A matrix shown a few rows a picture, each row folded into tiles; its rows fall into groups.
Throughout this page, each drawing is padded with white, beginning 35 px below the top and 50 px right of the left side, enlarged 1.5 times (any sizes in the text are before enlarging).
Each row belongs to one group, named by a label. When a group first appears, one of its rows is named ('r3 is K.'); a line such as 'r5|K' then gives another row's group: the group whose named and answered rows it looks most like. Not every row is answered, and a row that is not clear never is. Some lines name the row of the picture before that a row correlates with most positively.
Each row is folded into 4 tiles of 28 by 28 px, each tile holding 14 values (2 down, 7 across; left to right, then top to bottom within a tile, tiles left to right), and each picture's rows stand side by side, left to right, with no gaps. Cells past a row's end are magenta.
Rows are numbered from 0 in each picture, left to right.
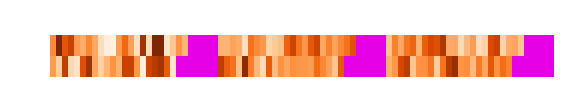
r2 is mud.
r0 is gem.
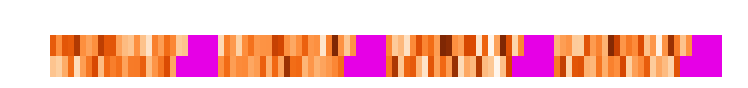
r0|mud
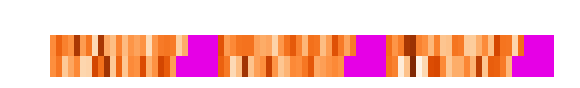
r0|mud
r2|mud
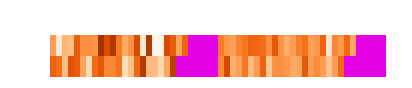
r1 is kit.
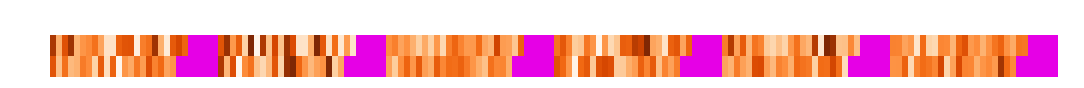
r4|gem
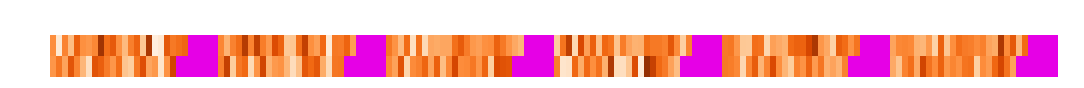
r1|kit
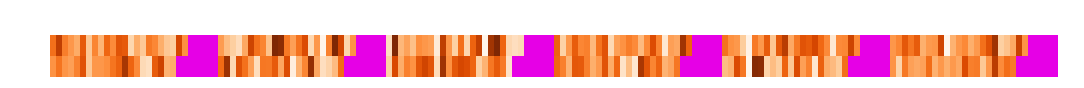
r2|gem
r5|gem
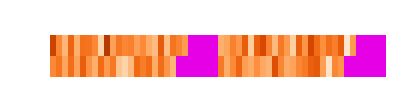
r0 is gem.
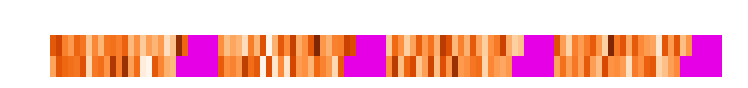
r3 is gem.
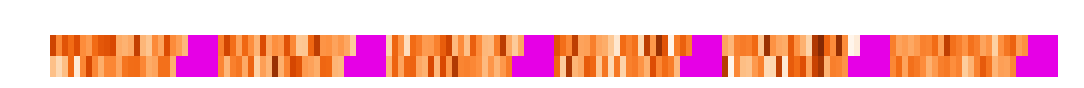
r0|mud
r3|gem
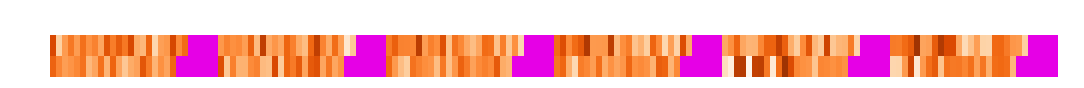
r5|mud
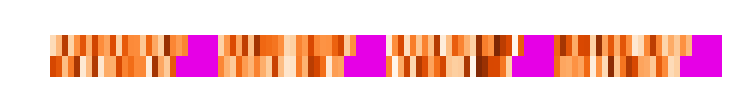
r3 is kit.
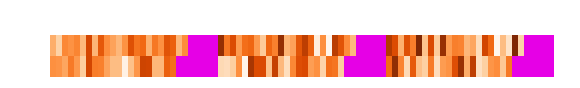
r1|mud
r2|kit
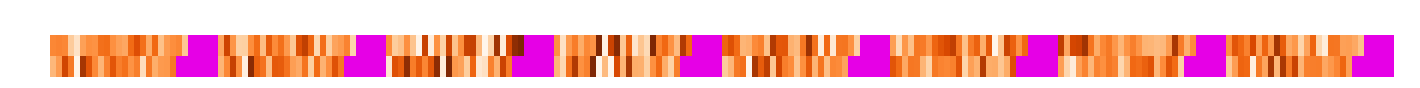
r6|mud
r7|mud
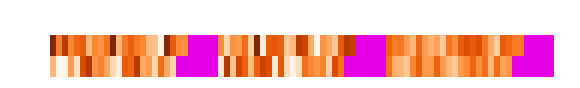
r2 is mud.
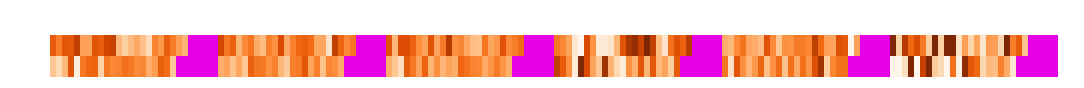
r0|mud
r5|mud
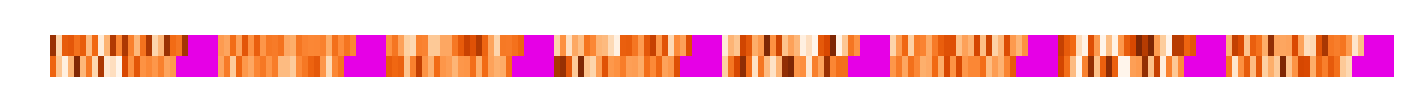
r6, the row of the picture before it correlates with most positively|3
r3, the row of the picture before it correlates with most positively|3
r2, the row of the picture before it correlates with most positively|3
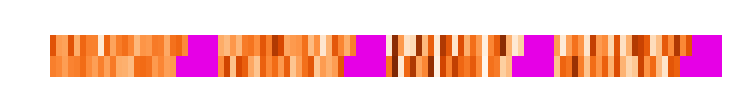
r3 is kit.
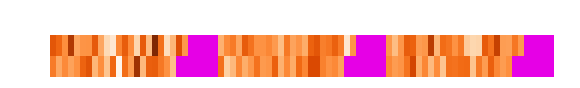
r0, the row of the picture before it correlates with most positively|0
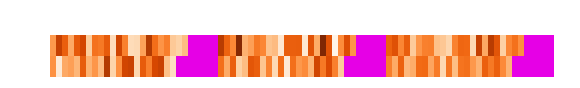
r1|gem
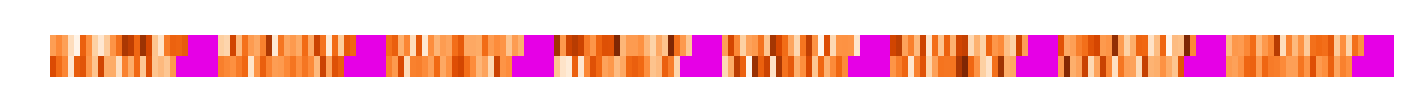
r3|mud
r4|mud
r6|kit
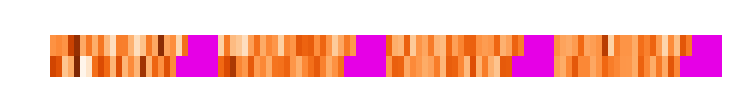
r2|kit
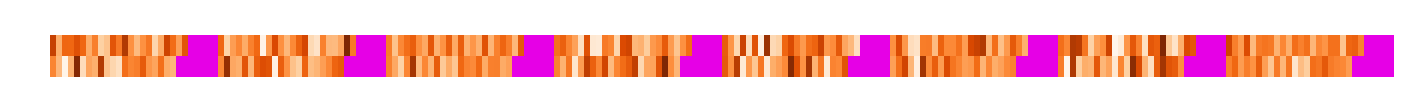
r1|kit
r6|gem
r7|gem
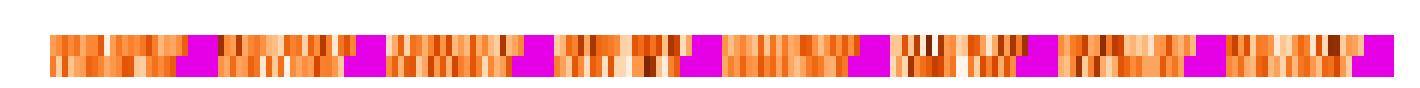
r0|gem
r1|gem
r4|kit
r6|mud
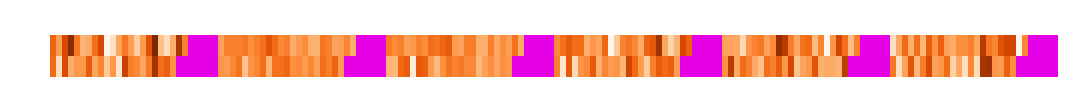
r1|mud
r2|mud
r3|gem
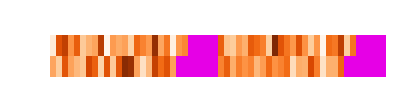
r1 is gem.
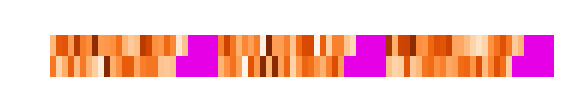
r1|mud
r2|mud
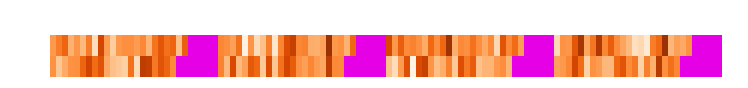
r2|mud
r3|mud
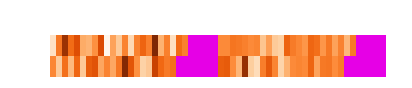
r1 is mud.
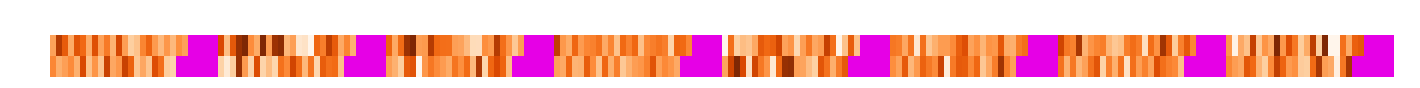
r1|mud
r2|mud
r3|gem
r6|gem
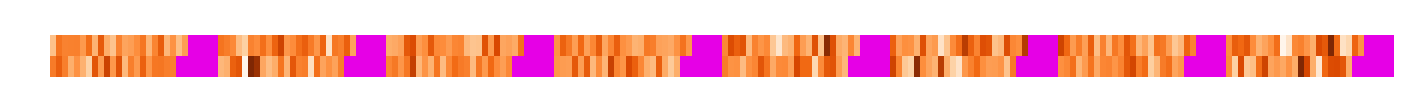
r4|gem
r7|gem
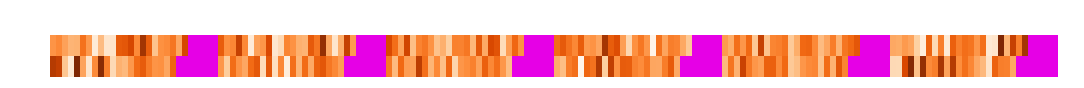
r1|gem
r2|gem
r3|mud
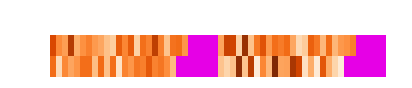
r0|gem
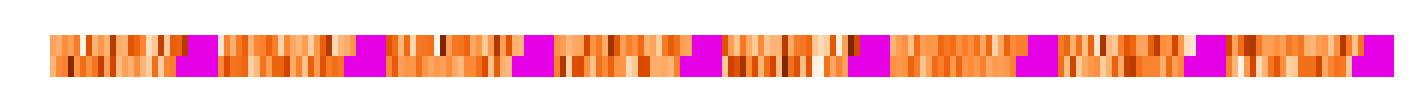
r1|mud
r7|mud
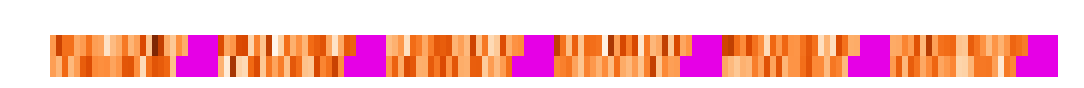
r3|gem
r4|mud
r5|kit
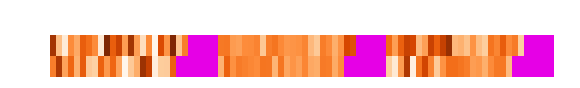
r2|mud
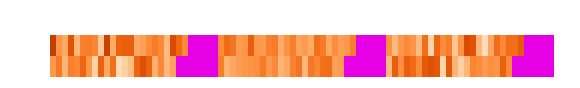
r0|gem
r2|kit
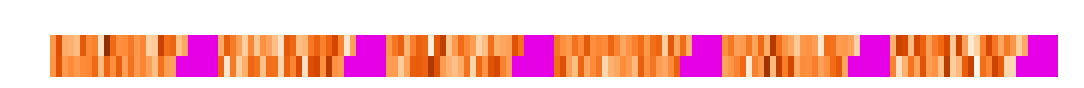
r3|kit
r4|mud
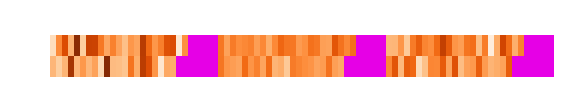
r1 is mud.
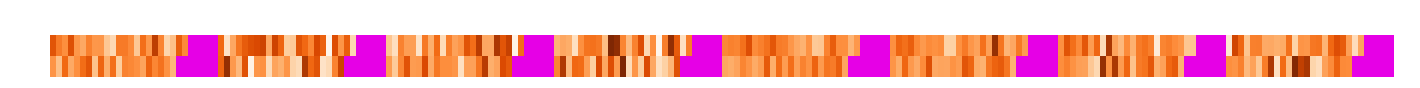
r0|gem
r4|mud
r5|gem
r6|mud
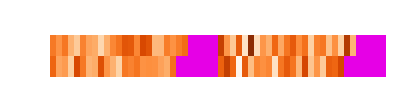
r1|kit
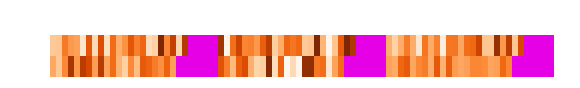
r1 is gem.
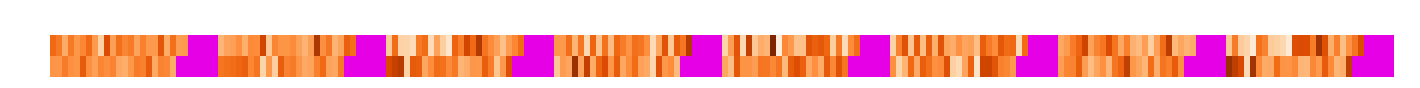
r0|gem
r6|mud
